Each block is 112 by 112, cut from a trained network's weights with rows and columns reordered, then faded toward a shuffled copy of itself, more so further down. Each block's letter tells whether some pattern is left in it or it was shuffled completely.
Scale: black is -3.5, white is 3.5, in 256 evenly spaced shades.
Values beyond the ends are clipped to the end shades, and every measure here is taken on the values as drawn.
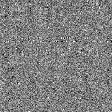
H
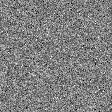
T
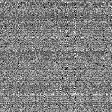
H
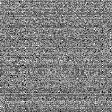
H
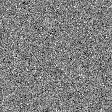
T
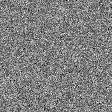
T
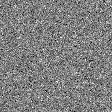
T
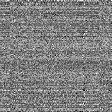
H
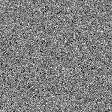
T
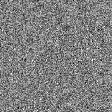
H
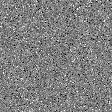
T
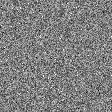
T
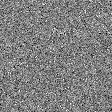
T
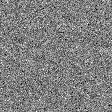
T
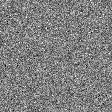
T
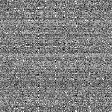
H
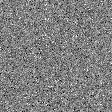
T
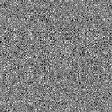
H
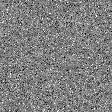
T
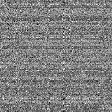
H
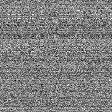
H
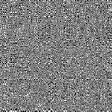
H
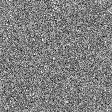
T
